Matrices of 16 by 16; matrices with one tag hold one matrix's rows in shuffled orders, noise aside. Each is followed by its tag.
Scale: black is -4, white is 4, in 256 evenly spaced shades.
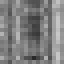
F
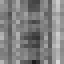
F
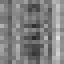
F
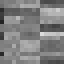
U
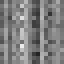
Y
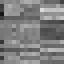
U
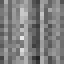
Y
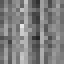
Y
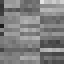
U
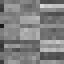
U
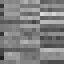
U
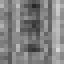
F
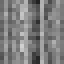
Y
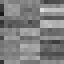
U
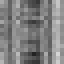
F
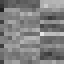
U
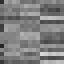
U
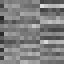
U
